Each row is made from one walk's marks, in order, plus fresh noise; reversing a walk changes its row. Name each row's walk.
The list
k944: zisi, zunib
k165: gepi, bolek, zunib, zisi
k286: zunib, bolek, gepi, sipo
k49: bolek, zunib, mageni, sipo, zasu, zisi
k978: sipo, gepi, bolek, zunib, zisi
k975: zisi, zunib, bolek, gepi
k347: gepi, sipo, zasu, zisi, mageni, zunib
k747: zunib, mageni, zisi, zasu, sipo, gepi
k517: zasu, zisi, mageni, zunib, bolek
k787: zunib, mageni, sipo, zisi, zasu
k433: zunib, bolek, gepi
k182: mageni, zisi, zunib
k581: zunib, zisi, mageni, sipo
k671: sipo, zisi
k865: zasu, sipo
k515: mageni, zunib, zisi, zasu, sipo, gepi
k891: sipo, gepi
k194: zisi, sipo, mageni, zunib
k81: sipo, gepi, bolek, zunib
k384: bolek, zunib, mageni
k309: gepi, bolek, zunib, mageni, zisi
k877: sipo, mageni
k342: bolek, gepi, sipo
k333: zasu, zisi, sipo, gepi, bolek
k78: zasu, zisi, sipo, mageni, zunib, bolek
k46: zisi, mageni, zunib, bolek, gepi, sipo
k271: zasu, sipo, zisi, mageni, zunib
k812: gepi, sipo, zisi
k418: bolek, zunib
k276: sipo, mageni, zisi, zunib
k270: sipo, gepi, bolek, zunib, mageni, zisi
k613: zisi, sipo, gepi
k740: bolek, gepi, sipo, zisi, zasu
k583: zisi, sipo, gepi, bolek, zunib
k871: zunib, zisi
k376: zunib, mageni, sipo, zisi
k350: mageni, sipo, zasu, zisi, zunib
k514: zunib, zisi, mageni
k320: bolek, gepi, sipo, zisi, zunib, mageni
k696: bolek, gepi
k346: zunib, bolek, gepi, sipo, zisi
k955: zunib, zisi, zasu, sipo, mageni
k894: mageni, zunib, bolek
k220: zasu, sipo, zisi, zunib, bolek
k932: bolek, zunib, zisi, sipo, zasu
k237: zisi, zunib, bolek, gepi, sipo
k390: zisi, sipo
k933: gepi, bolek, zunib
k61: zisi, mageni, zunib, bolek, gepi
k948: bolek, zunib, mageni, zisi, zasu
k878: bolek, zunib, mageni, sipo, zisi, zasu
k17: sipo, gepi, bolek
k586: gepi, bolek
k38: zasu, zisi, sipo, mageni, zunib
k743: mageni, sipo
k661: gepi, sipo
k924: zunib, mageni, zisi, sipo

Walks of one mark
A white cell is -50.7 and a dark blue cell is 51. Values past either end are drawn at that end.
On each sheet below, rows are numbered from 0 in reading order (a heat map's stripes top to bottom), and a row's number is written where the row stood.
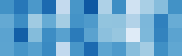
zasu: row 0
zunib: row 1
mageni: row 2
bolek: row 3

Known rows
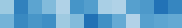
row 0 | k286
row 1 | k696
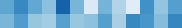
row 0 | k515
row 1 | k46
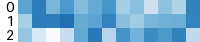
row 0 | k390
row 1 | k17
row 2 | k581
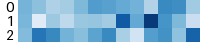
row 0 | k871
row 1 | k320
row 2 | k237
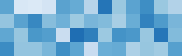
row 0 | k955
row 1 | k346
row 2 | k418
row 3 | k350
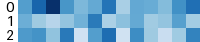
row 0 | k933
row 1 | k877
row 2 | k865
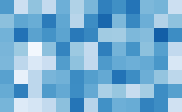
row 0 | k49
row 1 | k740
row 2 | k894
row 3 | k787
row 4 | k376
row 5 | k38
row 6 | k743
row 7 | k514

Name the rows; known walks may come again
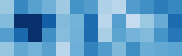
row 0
k286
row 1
k586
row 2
k933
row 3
k342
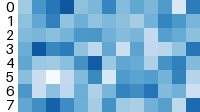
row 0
k333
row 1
k346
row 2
k671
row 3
k661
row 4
k182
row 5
k924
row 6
k49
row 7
k583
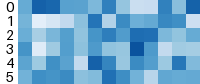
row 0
k975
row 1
k514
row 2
k517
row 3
k271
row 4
k418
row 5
k696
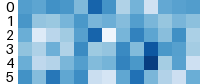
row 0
k944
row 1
k194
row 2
k276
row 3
k270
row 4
k878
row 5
k347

